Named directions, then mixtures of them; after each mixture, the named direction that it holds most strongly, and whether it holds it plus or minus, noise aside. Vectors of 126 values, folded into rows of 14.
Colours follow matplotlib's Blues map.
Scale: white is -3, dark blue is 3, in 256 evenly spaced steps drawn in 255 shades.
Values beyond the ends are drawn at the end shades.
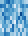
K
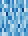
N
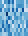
N, plus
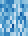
K, plus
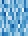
N, minus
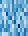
N, plus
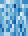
K, minus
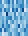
N, plus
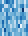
N, plus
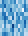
N, minus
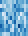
K, minus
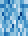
K, plus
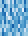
N, minus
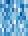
K, plus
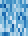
K, plus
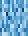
N, plus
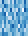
N, minus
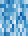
K, plus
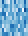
N, minus
